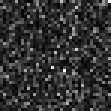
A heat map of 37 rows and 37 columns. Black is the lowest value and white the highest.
Histogram: skewed, a long tail of high values. Slope: none. Stripes: none. Mirror symmetry: none. Average level on the scale: 20%. Grain: fine.
